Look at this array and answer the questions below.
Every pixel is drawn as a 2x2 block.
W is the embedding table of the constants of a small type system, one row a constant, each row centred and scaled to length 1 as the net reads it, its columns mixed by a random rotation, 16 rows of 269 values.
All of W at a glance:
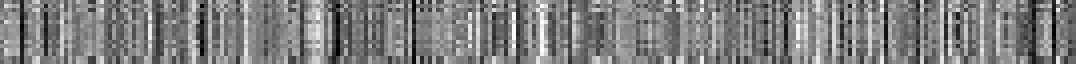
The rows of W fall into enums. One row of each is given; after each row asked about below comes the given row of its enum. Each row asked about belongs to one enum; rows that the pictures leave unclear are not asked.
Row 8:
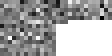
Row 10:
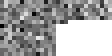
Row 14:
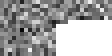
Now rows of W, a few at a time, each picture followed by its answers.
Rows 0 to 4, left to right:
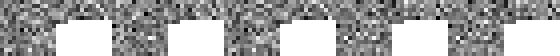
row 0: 14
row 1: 10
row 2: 14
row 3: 8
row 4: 8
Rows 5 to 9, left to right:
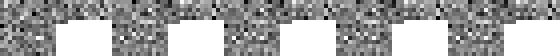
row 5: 10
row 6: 8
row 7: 8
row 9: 8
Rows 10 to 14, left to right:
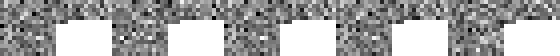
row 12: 10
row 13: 10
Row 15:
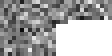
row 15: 14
